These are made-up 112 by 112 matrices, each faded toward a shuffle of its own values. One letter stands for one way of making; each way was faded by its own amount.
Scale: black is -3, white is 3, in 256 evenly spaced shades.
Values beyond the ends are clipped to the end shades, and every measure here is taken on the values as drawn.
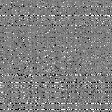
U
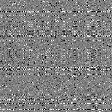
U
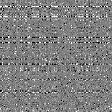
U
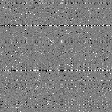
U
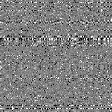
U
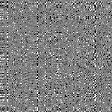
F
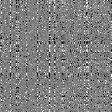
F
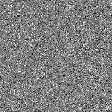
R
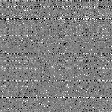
U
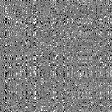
F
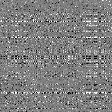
U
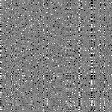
F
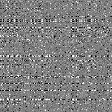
U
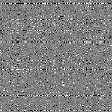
U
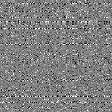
U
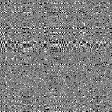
U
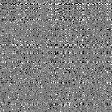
U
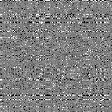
U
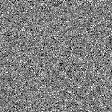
R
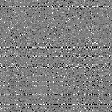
U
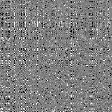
F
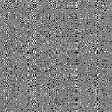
F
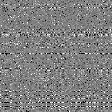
U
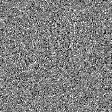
R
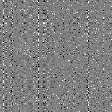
F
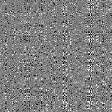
F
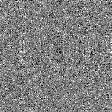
R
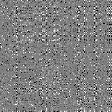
F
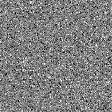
R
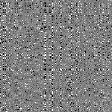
F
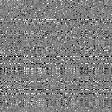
U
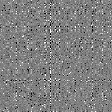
F
